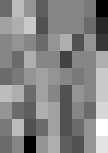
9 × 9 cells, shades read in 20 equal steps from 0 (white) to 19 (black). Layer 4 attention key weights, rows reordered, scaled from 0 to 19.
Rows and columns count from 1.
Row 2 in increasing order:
4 6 7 9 9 9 11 13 16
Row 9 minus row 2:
4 3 15 -5 -3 3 4 -3 -14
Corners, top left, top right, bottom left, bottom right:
11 19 11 2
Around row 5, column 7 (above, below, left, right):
9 8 9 9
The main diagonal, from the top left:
11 6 9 9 8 13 9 8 2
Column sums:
81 71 90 84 72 98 91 83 69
